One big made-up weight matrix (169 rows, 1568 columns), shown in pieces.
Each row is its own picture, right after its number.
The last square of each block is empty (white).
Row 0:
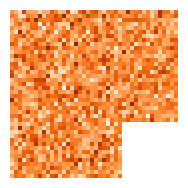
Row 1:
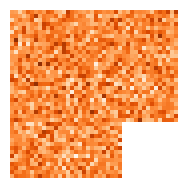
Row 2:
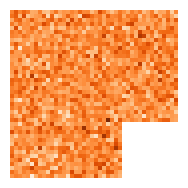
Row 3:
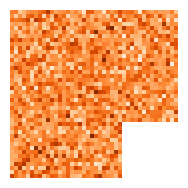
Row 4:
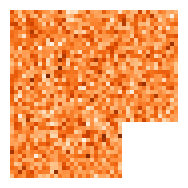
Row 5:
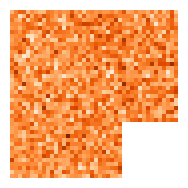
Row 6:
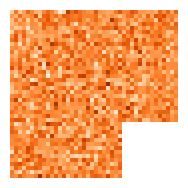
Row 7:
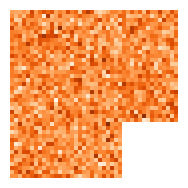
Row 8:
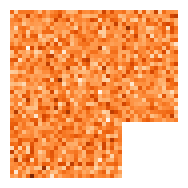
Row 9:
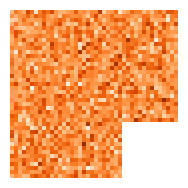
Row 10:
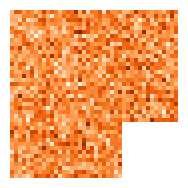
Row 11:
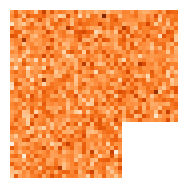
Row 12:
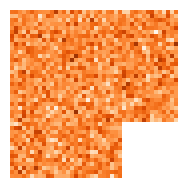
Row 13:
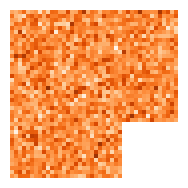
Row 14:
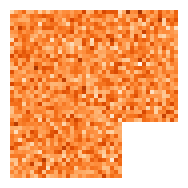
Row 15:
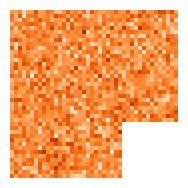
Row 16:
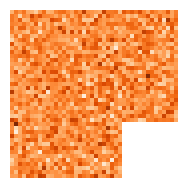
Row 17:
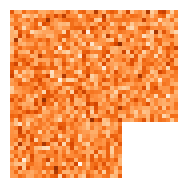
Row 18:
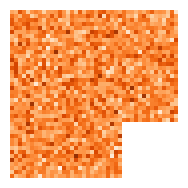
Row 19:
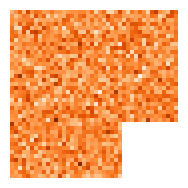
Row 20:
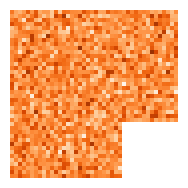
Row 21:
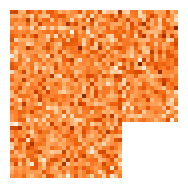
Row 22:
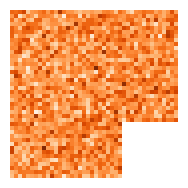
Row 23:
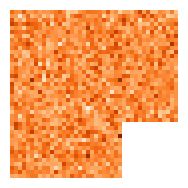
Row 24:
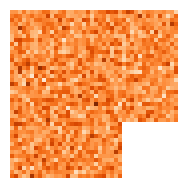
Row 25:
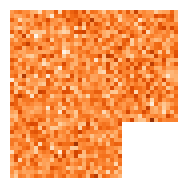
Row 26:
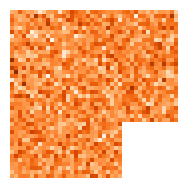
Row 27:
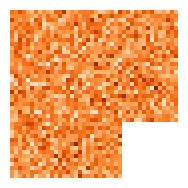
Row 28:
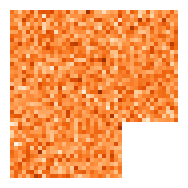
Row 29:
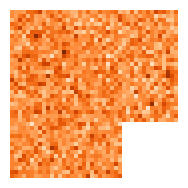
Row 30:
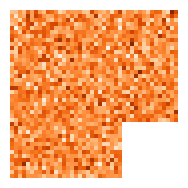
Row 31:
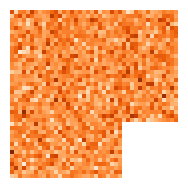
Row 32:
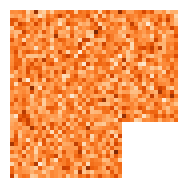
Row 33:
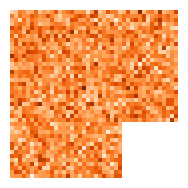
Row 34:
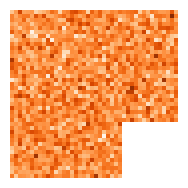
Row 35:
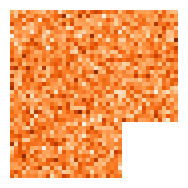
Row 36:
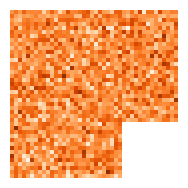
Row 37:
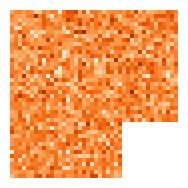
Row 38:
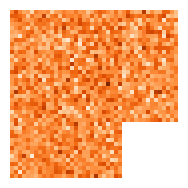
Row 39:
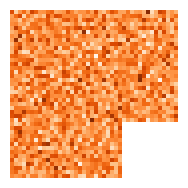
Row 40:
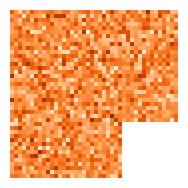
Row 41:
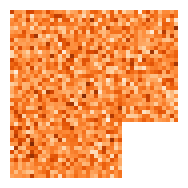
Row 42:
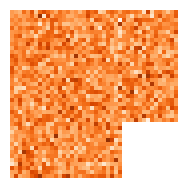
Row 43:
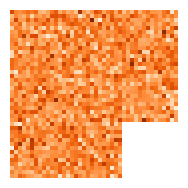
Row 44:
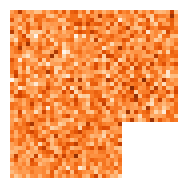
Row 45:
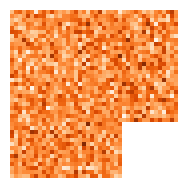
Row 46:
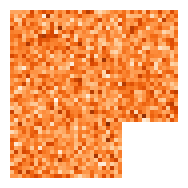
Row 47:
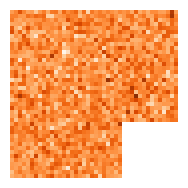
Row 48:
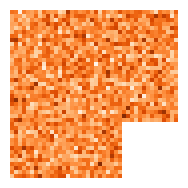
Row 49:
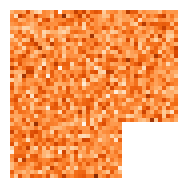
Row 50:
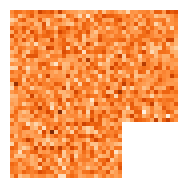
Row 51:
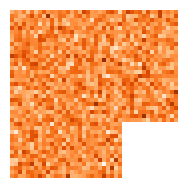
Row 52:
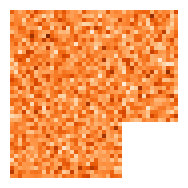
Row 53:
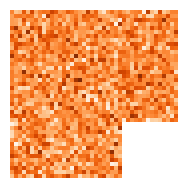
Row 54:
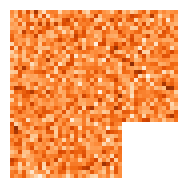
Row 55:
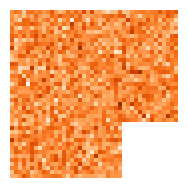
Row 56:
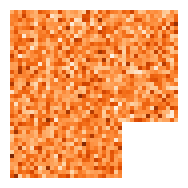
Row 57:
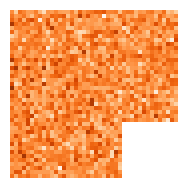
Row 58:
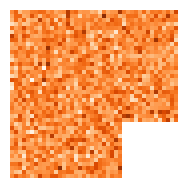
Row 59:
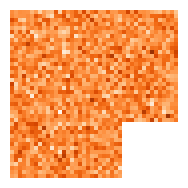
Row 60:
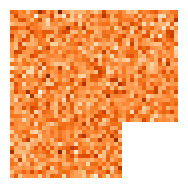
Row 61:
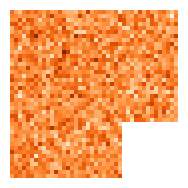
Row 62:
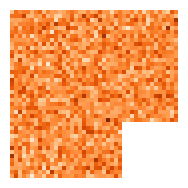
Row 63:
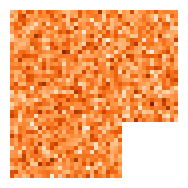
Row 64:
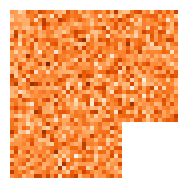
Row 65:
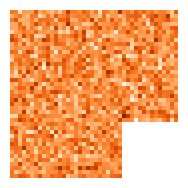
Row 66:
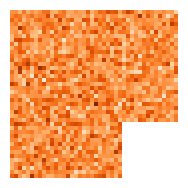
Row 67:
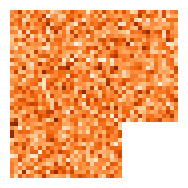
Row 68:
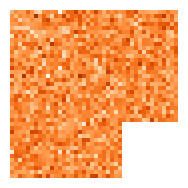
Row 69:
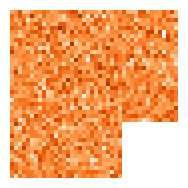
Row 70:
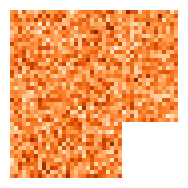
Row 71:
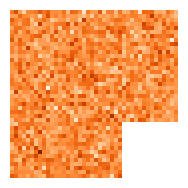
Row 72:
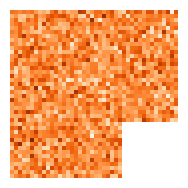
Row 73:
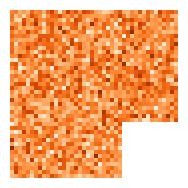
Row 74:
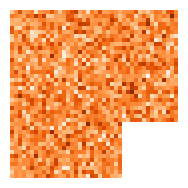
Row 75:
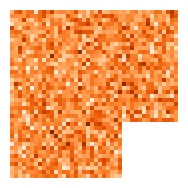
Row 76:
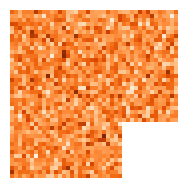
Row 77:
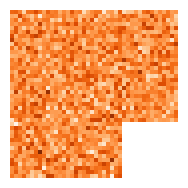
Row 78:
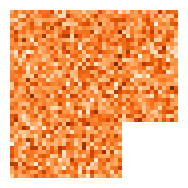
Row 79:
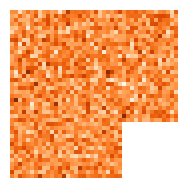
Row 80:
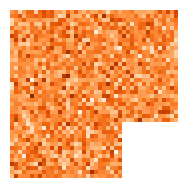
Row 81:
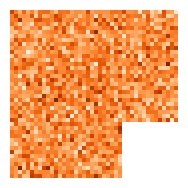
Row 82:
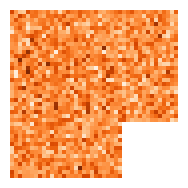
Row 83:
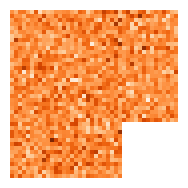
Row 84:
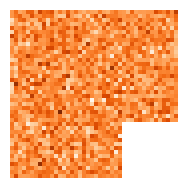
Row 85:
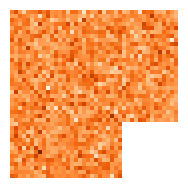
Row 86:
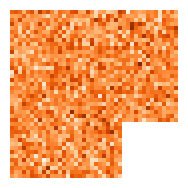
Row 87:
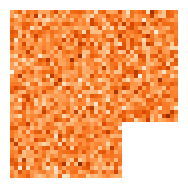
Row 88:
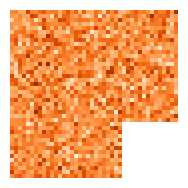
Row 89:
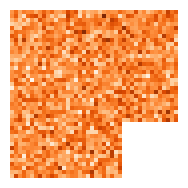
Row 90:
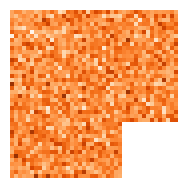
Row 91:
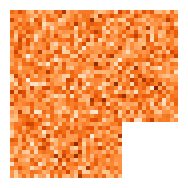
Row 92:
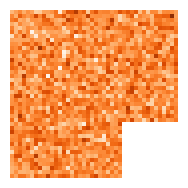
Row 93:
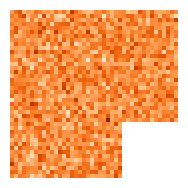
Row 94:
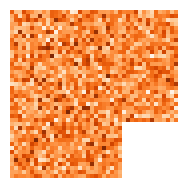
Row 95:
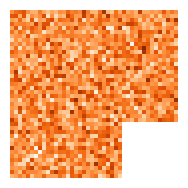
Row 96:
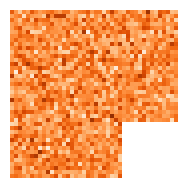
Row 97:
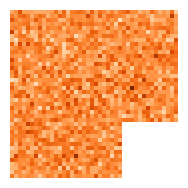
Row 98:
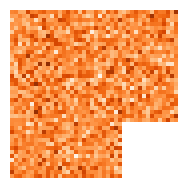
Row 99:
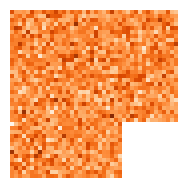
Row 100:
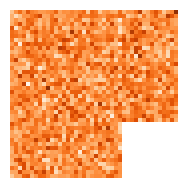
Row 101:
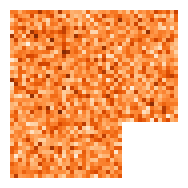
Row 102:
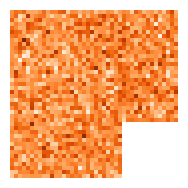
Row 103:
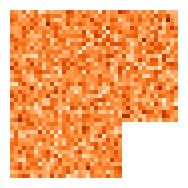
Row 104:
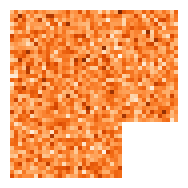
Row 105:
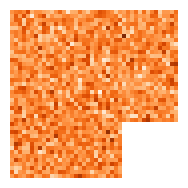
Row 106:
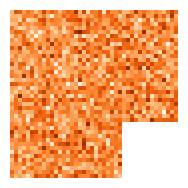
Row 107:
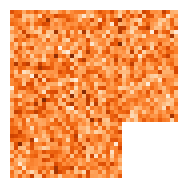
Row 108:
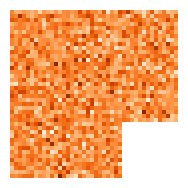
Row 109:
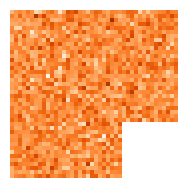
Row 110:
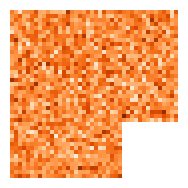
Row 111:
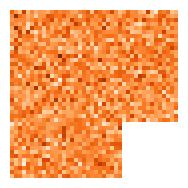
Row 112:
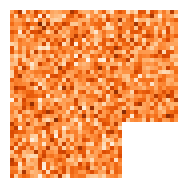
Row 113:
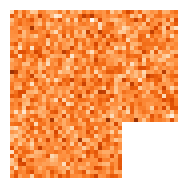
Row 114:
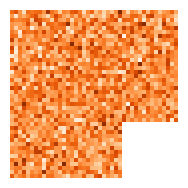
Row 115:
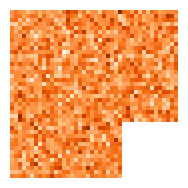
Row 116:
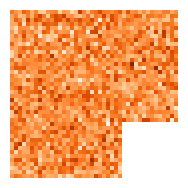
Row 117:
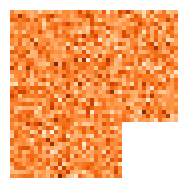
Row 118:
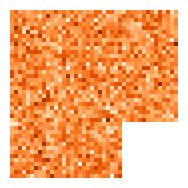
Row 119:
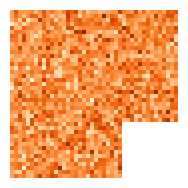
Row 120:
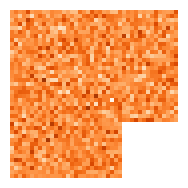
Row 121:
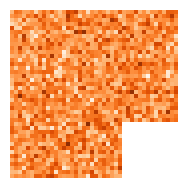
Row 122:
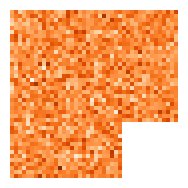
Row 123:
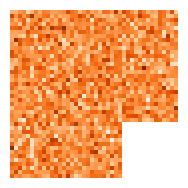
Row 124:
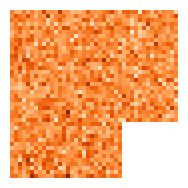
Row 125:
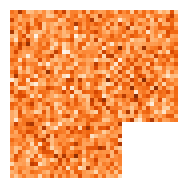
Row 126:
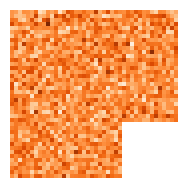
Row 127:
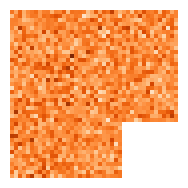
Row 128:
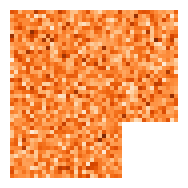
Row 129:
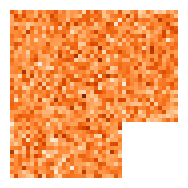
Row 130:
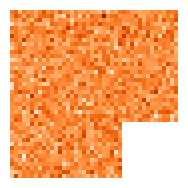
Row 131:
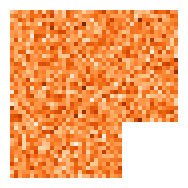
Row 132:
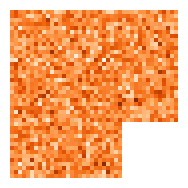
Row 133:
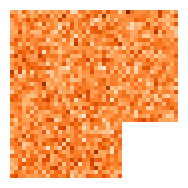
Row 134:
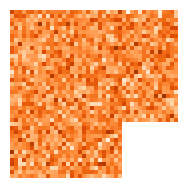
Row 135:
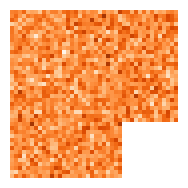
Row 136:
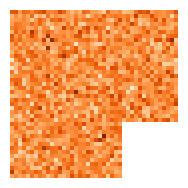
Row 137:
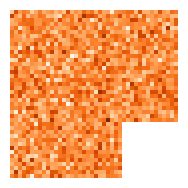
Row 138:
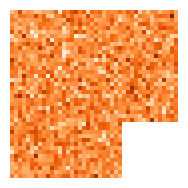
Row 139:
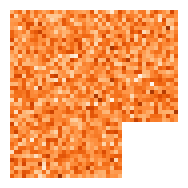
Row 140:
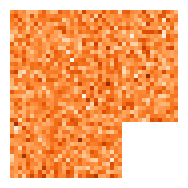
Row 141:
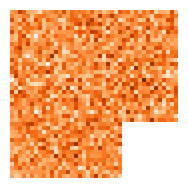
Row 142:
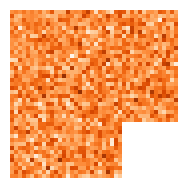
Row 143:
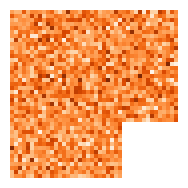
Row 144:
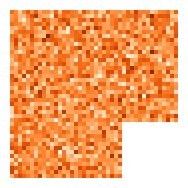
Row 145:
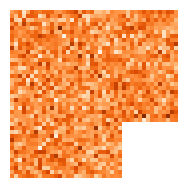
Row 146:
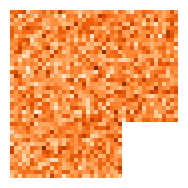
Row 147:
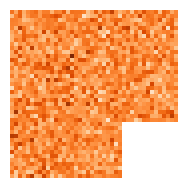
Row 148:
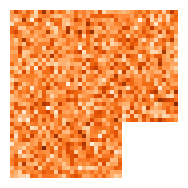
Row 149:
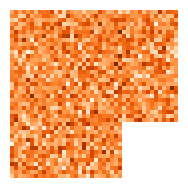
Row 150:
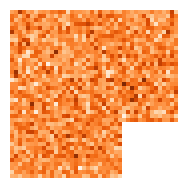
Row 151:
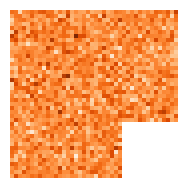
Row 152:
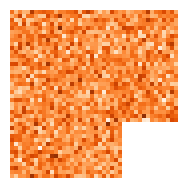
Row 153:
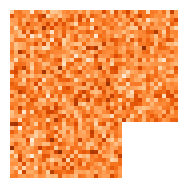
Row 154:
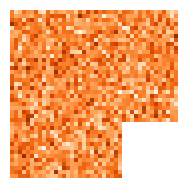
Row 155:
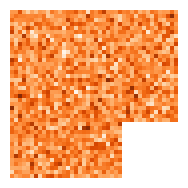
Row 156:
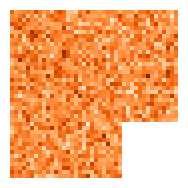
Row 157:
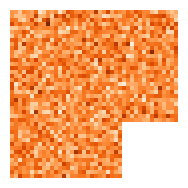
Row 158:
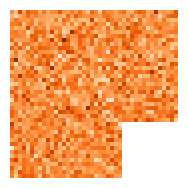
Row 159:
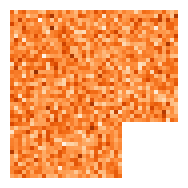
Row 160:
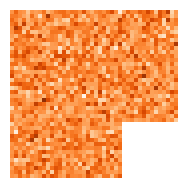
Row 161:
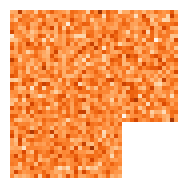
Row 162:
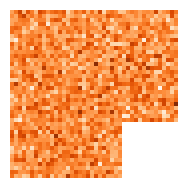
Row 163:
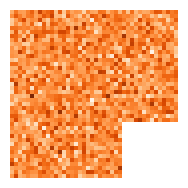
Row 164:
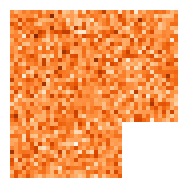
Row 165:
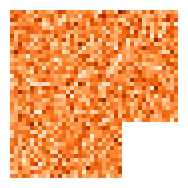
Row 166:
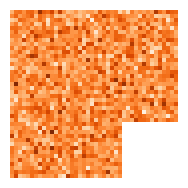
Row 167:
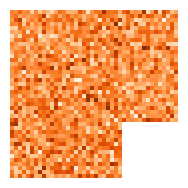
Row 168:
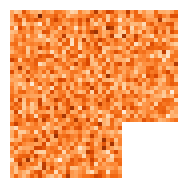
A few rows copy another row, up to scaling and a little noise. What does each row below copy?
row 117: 108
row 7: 46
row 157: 126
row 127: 147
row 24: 66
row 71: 85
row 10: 106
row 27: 91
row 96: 40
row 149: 78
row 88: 98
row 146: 22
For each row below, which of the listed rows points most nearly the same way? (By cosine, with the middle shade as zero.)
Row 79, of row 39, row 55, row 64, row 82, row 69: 82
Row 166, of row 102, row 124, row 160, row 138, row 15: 102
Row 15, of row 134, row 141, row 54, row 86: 54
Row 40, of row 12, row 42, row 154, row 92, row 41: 41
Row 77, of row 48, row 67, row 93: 93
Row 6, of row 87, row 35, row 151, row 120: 151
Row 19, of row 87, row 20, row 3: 87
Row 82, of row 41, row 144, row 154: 144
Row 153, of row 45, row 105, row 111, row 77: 105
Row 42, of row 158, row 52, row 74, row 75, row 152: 152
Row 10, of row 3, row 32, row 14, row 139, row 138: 138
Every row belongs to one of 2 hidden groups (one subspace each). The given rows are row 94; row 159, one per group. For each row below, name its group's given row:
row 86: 94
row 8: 94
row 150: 159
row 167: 94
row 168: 94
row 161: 159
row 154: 159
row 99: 94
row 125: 159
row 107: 94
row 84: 159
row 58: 159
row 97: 159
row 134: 94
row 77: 94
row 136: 159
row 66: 94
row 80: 159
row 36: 94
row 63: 159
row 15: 94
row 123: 94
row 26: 159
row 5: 159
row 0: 94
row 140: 94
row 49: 159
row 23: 159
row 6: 159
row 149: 159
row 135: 159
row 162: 159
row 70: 94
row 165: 159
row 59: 159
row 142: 94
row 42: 94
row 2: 94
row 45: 159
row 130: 159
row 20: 159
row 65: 159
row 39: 94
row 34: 159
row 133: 94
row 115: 159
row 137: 94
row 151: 159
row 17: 94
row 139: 94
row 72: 94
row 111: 94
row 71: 94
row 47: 159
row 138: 159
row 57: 159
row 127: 94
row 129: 94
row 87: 94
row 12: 94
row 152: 94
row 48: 159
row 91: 159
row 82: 159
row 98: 159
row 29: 159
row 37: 159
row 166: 159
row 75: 159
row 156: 159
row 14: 94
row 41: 94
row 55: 94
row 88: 159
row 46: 94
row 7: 94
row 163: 159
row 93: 94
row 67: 94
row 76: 159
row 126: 159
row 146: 159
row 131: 159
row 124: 94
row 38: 94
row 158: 94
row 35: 159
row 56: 94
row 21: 94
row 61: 159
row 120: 94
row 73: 94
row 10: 159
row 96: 94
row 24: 94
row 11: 159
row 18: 159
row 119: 159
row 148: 159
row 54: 94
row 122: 159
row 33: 94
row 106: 159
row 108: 159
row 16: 94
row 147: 94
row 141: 159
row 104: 159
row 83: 94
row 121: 159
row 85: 94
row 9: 159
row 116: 94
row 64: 159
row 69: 94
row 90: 159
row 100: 94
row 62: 94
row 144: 159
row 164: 159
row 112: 94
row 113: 94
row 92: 159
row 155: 159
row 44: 159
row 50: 159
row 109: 159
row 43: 94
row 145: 94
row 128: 159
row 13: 94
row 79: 159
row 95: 94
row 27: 159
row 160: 94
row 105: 94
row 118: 94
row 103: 159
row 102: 159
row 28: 94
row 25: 159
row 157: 159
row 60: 159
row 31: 94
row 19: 94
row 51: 94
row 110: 159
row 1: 159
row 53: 94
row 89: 159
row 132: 94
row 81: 94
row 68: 159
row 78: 159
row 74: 159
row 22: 159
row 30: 94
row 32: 159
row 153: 94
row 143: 94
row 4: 159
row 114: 94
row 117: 159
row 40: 94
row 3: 94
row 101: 159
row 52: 159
